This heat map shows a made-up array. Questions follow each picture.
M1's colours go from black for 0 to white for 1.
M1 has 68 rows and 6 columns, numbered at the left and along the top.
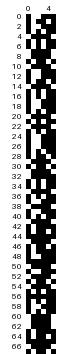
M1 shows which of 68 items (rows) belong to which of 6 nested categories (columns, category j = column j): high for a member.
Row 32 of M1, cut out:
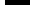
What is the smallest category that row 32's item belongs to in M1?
0
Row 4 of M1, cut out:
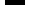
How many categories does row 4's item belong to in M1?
2
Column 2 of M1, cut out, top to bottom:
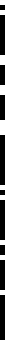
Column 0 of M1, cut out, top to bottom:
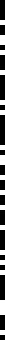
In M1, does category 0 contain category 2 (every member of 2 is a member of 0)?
no
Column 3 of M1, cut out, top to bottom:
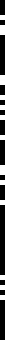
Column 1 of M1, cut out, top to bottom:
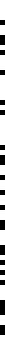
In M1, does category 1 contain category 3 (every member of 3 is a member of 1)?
yes
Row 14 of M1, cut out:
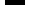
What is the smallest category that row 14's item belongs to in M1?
5
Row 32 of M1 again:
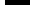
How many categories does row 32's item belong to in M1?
1
